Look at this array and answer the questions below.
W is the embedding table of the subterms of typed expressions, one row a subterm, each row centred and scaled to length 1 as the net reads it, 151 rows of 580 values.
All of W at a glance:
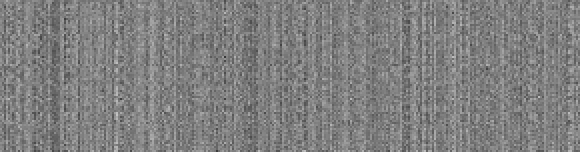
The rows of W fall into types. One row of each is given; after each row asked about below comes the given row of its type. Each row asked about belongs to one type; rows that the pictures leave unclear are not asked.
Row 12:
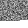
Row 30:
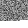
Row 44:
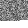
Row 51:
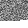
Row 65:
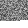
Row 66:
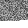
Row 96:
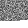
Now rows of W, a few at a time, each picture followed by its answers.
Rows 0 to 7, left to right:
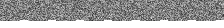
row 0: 44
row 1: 51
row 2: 66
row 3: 51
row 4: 12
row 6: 44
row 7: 12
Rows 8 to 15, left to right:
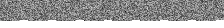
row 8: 96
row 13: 30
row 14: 44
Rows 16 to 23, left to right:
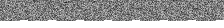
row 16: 96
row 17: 66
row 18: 66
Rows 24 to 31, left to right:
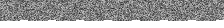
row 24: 66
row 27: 44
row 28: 44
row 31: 51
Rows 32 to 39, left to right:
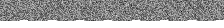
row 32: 44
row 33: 44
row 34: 96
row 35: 96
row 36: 51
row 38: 66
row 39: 96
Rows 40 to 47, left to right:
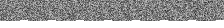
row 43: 96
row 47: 96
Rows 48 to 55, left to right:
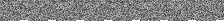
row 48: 12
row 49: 51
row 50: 65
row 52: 51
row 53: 65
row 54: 65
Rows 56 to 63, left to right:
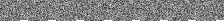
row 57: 96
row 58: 30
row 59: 12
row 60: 51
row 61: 30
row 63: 30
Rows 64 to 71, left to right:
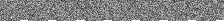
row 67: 96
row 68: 66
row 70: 30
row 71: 51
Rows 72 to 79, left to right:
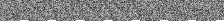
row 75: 66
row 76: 66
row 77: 65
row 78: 30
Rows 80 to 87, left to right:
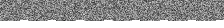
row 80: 51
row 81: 44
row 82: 12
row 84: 96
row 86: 30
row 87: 96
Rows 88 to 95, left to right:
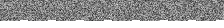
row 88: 65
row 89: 30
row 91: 51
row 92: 44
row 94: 66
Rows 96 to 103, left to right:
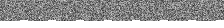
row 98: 44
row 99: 30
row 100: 30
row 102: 65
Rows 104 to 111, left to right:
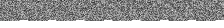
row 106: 30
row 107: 51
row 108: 66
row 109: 51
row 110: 66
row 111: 12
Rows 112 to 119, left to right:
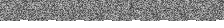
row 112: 51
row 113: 65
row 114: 44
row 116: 30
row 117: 44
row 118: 44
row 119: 51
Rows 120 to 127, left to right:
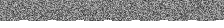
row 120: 44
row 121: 44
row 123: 65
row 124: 12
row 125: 12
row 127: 96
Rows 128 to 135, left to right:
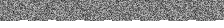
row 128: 12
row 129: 51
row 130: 66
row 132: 30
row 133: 66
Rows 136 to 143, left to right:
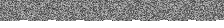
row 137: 51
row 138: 96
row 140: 51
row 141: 44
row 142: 51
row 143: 30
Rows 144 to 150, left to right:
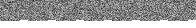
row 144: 66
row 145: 96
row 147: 30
